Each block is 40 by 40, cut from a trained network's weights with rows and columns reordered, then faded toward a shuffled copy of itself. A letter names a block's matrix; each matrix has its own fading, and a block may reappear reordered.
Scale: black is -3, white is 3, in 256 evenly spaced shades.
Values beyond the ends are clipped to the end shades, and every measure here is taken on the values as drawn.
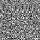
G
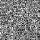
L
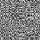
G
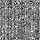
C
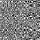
G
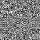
G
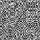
G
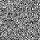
G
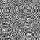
G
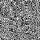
L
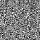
L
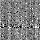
C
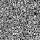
L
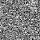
L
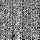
C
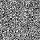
L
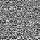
G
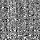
C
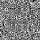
G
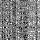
C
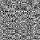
G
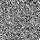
L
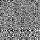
G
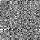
G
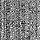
C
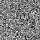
L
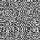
G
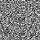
G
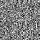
L
